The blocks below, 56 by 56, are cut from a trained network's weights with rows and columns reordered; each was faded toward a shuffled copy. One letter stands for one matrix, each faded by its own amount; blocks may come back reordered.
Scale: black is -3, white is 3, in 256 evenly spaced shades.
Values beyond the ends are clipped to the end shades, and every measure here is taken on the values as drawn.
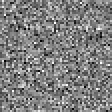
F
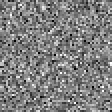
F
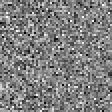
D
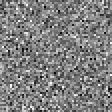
D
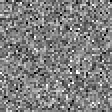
D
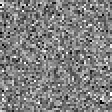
D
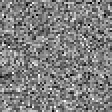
F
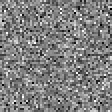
D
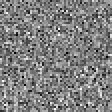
F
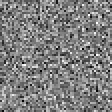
F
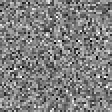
F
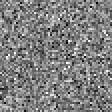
D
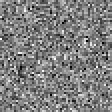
F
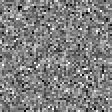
D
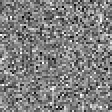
F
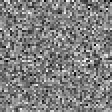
F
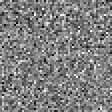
D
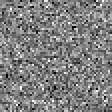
D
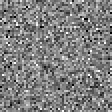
D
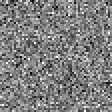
D
